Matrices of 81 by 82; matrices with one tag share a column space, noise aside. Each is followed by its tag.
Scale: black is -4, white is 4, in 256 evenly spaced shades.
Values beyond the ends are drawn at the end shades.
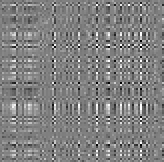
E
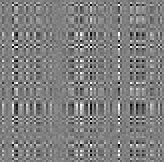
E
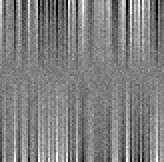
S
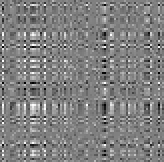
E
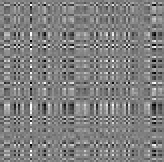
E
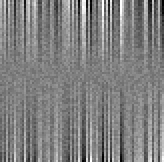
S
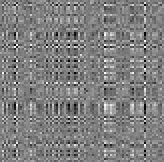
E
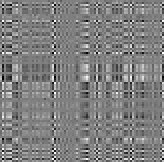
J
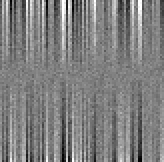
S
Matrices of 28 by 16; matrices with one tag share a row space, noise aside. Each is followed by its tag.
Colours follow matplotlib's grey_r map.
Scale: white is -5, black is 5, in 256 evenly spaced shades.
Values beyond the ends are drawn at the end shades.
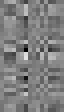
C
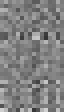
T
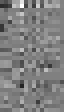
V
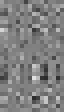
T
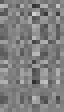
T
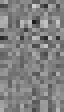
T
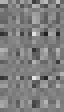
T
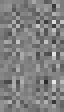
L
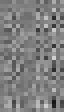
L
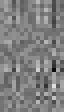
L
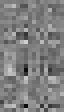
C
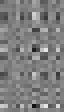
T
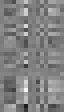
C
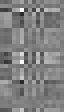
V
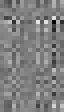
L
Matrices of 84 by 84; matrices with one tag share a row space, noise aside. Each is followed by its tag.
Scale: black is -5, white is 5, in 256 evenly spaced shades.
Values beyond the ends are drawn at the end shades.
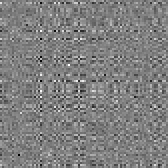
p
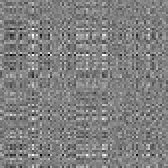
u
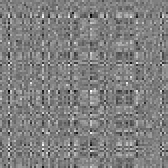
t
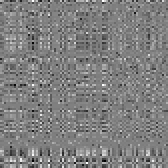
u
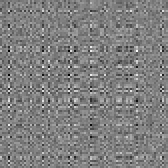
t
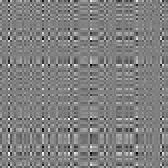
t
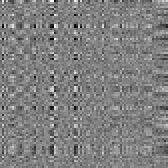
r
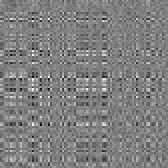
u
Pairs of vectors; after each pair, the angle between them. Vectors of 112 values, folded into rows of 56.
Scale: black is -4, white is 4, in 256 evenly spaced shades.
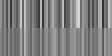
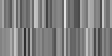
partly opposed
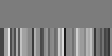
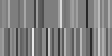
partly opposed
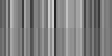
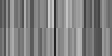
nearly parallel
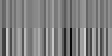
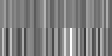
nearly opposite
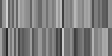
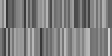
partly opposed
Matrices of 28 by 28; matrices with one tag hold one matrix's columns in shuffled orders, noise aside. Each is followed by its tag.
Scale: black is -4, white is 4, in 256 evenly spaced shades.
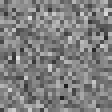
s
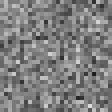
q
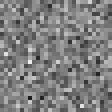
q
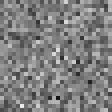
q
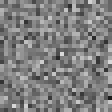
q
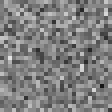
s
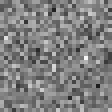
s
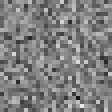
q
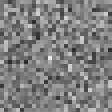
s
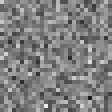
q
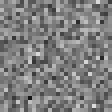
q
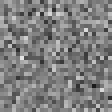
s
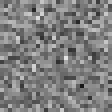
s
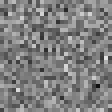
s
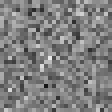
s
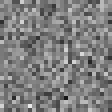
q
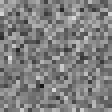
s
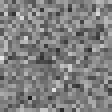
s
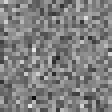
q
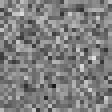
s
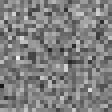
s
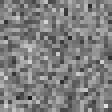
q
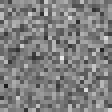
s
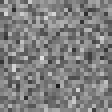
s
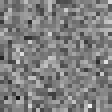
q
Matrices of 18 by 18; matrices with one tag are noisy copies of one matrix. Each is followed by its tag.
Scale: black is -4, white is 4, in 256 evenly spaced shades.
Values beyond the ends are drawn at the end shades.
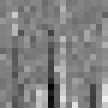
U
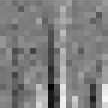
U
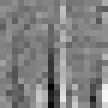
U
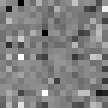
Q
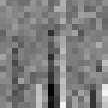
U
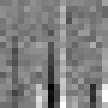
U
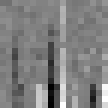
U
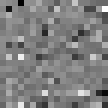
Q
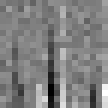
U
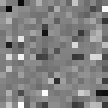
Q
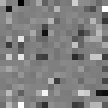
Q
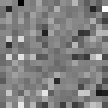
Q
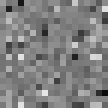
Q
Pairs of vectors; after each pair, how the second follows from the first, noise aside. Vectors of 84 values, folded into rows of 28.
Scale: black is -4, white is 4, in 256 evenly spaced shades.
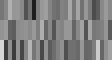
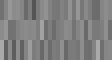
shrunk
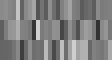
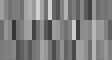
reversed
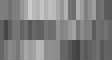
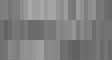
shrunk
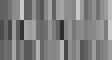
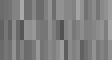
shrunk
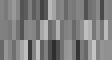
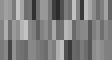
reversed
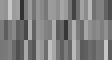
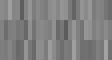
shrunk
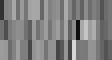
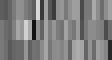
reversed
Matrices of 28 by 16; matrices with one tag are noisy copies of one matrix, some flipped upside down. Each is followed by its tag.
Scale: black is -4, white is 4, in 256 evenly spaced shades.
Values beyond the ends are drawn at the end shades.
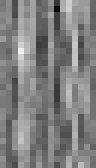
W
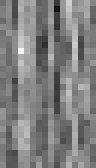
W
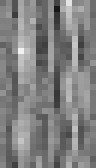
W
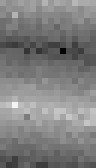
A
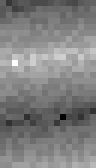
A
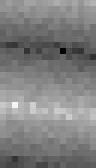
A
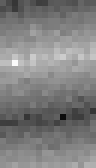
A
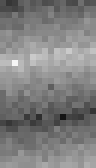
A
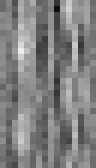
W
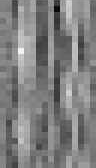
W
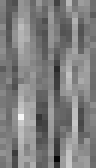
W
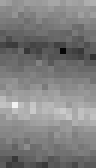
A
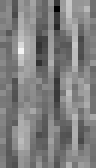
W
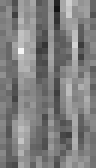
W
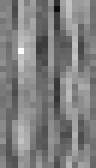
W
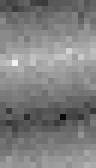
A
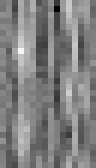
W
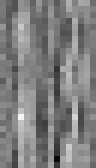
W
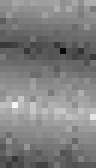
A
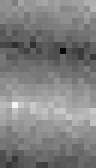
A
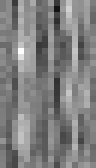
W
